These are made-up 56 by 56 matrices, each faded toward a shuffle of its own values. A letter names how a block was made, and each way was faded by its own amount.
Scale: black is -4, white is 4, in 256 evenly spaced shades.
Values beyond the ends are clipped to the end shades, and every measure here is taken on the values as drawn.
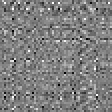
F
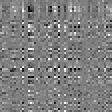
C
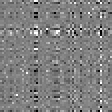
C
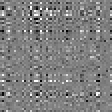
C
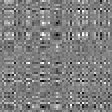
C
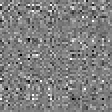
F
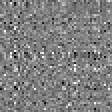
F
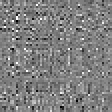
F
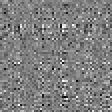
F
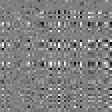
C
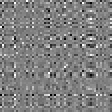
C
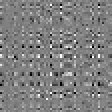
C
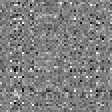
F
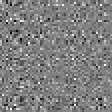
F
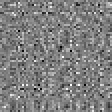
F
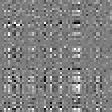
C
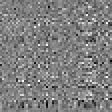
F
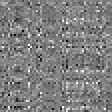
F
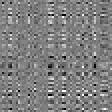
C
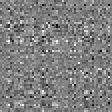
F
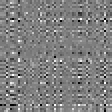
C
